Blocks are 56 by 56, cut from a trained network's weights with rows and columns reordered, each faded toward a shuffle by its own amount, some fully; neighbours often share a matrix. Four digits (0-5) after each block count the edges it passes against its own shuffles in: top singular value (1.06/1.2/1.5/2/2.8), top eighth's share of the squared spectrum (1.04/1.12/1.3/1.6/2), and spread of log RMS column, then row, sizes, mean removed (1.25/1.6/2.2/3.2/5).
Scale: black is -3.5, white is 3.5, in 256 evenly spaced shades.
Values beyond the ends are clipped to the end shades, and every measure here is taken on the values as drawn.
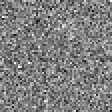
1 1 0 1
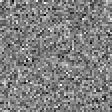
1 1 0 0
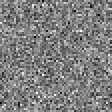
2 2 0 1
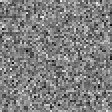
0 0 0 0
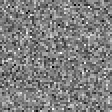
0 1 0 0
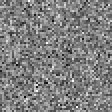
0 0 0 0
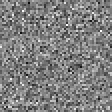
2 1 0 1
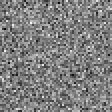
0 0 0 0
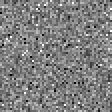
0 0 0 0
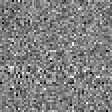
3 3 1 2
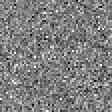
0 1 1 0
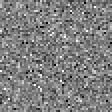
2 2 0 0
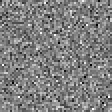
2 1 0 0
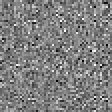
3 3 2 1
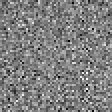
3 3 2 1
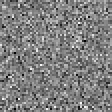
2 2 1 1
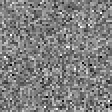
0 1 0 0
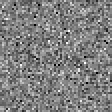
2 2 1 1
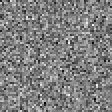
1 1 0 0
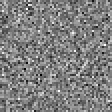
2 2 0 0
